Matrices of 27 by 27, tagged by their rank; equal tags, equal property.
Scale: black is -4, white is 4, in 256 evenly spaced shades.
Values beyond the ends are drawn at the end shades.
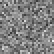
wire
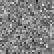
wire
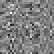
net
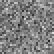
wire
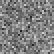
wire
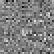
net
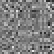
net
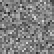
wire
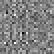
net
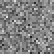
wire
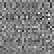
net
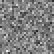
wire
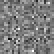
net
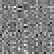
net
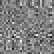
net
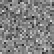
wire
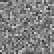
wire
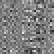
net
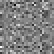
net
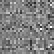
net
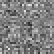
net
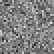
wire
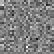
net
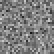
wire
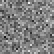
wire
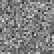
wire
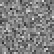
wire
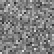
wire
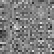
net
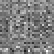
net
